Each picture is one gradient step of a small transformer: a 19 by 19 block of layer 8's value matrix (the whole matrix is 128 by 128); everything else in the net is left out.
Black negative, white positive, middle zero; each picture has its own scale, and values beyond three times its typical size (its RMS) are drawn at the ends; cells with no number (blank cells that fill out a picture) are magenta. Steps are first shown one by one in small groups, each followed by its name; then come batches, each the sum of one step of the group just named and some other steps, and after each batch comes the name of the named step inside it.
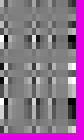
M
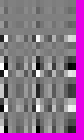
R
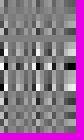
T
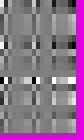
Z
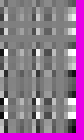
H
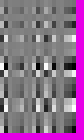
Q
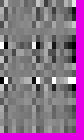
Z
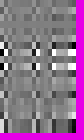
H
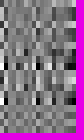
T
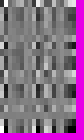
Q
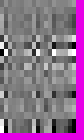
Q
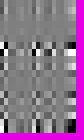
H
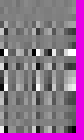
T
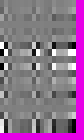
H
